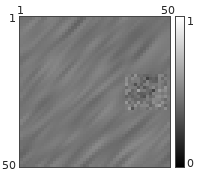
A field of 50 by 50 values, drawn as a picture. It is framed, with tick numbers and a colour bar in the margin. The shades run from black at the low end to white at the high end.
Histogram: heavy tails on both sides. Odd patch: rougher, in the middle right. Roughest part: middle right. Grain: diagonal, up to the right. Odd rows or columns: none. Mirror symmetry: none.
